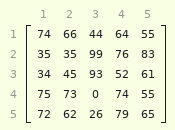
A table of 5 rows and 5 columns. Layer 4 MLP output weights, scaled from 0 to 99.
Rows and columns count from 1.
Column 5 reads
55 83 61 55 65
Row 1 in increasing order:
44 55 64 66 74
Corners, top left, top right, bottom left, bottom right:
74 55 72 65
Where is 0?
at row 4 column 3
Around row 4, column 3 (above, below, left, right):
93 26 73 74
